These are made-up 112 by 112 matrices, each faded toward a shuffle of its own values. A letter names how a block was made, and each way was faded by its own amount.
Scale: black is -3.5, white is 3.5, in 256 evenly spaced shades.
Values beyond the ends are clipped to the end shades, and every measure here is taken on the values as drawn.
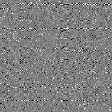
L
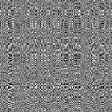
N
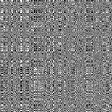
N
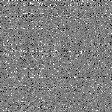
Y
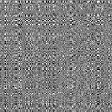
N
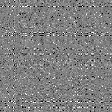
L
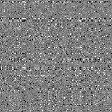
L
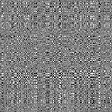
N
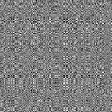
N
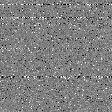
Y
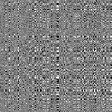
N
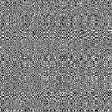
N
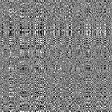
N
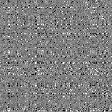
L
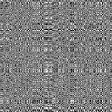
N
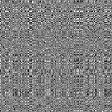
N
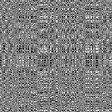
N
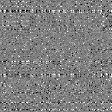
L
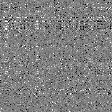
Y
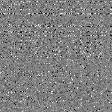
Y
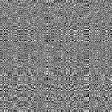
N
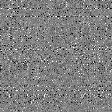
Y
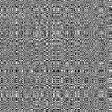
N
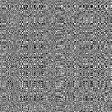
N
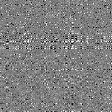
L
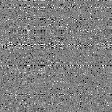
L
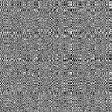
N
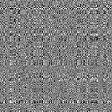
N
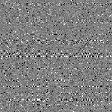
L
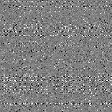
L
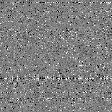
Y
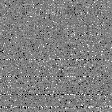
Y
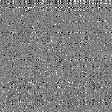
L
